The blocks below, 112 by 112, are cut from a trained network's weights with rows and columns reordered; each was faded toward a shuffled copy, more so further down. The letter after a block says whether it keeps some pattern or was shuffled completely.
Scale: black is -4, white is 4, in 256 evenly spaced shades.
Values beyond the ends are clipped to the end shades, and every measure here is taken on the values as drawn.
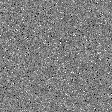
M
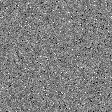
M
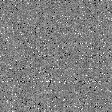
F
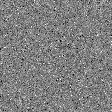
M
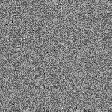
F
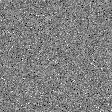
M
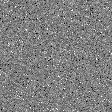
M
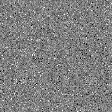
F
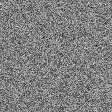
M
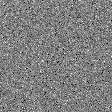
M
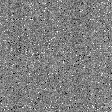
F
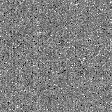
F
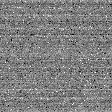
F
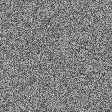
M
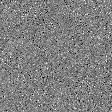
M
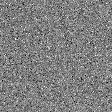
M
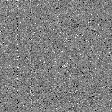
F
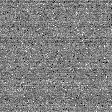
F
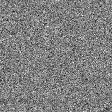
F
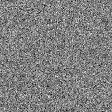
F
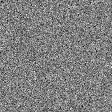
M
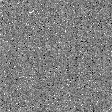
F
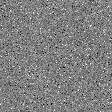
M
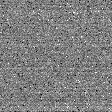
F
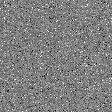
F
